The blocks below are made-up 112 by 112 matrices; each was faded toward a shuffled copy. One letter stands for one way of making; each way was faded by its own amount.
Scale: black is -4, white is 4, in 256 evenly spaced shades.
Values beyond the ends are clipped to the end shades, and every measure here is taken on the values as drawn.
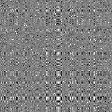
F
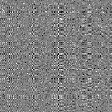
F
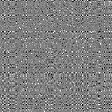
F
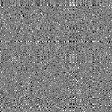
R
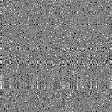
R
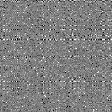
R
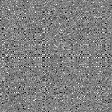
R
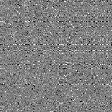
R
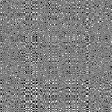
F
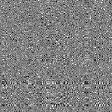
R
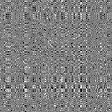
F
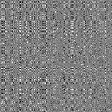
F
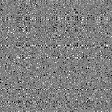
R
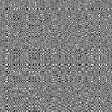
F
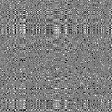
F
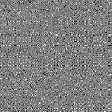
R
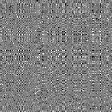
F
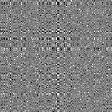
F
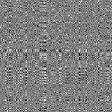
F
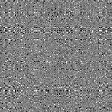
R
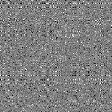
R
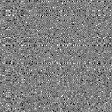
R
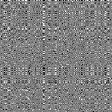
F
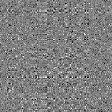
R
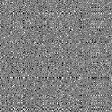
R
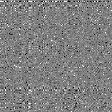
R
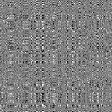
F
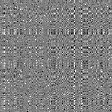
F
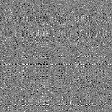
R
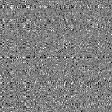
R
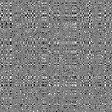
F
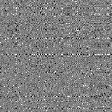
R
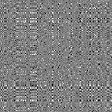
F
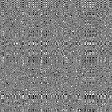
F
